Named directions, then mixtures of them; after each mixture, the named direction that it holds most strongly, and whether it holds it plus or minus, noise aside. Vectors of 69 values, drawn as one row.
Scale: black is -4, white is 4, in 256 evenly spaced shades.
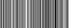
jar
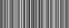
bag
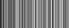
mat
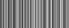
mat, plus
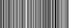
jar, plus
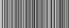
mat, minus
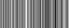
jar, plus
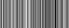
jar, plus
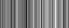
jar, minus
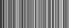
mat, plus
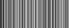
mat, plus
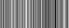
jar, plus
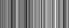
jar, minus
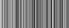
mat, minus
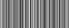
bag, minus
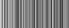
mat, minus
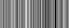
jar, plus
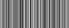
bag, minus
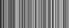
mat, plus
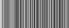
mat, minus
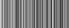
mat, minus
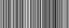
jar, plus
